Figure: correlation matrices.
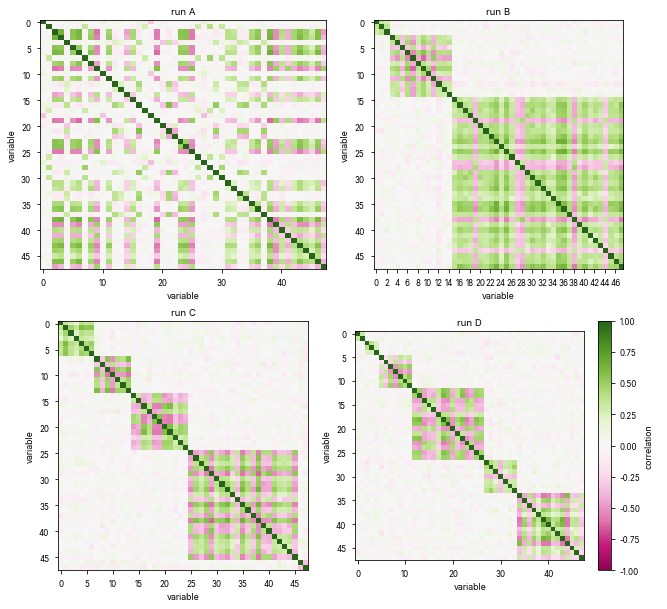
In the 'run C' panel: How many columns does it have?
48
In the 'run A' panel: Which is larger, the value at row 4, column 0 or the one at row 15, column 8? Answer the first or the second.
the second
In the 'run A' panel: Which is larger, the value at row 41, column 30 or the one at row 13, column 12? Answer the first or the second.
the second
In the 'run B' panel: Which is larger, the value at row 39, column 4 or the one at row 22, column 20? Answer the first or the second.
the second
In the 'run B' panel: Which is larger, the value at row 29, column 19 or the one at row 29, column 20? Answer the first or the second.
the second
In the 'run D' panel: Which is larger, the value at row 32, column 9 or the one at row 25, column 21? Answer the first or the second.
the second
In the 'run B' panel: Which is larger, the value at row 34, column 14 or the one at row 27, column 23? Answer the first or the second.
the first
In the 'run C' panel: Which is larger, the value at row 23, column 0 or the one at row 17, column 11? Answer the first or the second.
the first
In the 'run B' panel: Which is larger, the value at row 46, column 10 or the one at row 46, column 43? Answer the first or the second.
the second
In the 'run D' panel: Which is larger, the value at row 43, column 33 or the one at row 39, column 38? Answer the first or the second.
the second
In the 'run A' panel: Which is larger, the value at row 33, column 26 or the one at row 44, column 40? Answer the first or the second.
the second
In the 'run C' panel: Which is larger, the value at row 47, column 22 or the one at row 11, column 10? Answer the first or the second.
the first
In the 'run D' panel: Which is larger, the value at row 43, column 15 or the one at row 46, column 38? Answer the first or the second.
the second
